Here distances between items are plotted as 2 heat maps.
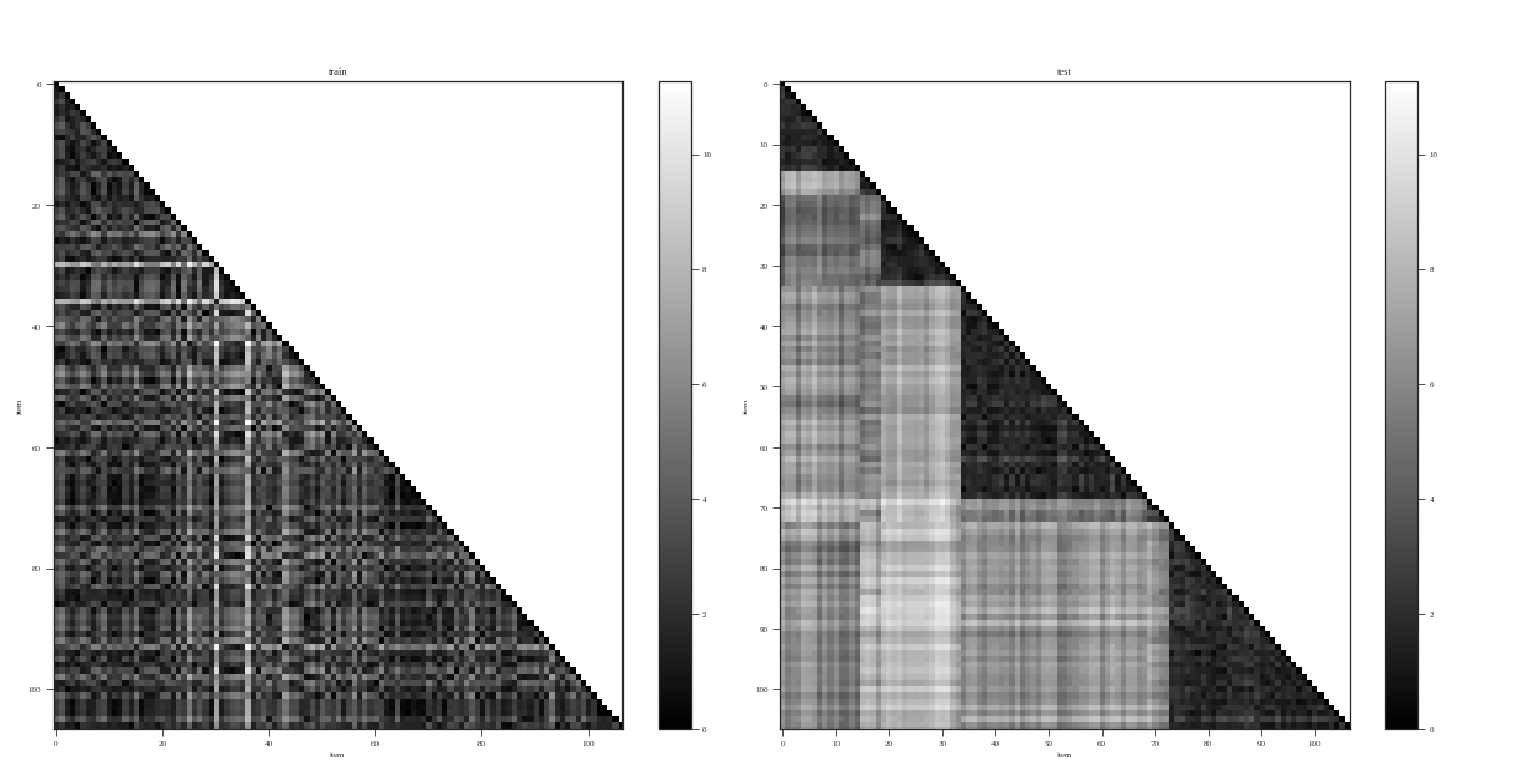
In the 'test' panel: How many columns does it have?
107
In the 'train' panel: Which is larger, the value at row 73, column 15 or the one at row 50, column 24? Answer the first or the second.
the first
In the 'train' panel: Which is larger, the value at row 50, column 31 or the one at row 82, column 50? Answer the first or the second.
the first
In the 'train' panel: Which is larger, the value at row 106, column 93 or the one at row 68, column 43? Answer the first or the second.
the second
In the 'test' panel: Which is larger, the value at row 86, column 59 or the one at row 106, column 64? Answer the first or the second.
the first
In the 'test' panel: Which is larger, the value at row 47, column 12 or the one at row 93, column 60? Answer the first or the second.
the first
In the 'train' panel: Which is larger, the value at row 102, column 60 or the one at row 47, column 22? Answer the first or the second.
the first
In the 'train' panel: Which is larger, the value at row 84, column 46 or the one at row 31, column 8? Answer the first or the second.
the second
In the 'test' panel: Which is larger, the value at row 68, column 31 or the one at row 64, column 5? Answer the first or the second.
the first
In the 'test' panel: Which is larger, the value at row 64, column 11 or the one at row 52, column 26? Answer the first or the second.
the second
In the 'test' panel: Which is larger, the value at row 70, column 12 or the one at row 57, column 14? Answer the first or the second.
the first
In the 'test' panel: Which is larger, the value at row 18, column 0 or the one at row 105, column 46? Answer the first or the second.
the second
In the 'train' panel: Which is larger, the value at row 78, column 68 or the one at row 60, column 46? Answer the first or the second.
the first
